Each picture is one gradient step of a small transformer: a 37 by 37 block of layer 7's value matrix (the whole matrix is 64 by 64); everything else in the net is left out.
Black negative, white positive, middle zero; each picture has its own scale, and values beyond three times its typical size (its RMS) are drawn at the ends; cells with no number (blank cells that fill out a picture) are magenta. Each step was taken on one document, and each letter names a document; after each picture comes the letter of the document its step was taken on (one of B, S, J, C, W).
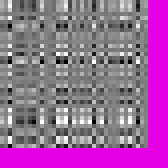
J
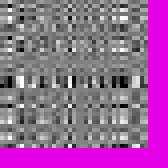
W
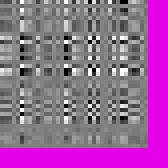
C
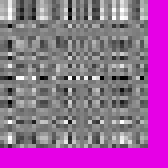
W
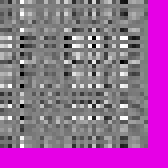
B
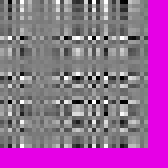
B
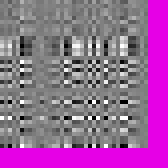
B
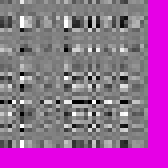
C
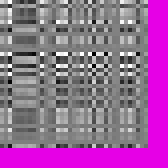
J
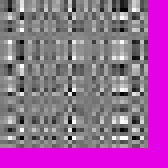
W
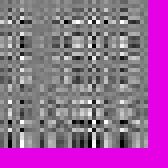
B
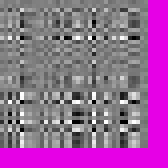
B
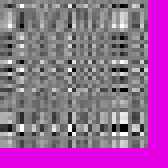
W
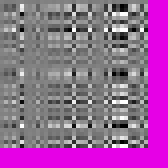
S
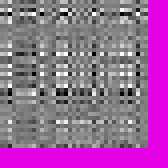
J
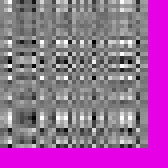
J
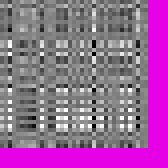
J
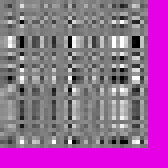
W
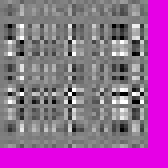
W
